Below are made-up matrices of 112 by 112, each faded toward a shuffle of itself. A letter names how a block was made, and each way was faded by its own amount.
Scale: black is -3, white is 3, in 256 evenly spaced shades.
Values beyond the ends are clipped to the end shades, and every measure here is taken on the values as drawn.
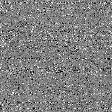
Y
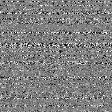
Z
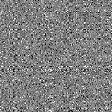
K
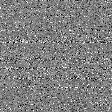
Y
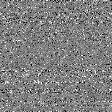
Y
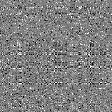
K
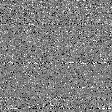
Y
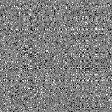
K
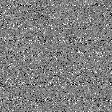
Y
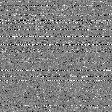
Z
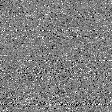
Y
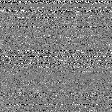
Z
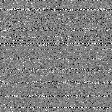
Z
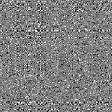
K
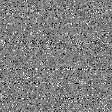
Y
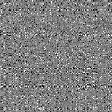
K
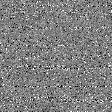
Y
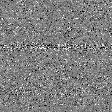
Y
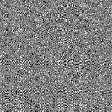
K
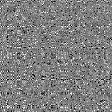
K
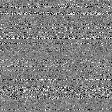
Z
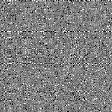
K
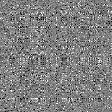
K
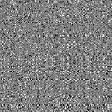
K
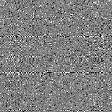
K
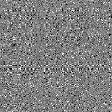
K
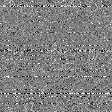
Z
